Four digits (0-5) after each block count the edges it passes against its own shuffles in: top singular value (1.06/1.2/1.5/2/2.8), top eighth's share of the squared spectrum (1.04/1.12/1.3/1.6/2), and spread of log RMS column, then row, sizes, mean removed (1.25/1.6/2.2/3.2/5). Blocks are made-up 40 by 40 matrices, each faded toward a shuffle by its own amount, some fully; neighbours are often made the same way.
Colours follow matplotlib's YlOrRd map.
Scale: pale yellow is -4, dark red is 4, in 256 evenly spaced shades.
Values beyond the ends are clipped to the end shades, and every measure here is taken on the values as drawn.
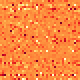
2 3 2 2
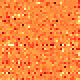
2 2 1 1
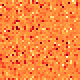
1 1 1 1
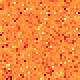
0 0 0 0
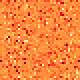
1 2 1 0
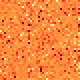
2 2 1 0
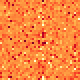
2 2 1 0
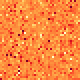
2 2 1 0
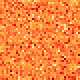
1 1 0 0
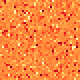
0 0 0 0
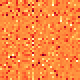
3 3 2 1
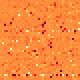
3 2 0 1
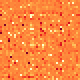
2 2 1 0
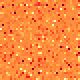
2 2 0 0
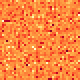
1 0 0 0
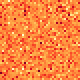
1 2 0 0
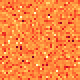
0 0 0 0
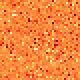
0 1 0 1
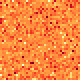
0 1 0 0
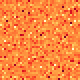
0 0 0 0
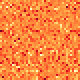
3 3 1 1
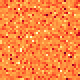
2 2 0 0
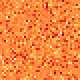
2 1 0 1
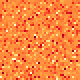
0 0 0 0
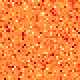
1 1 0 0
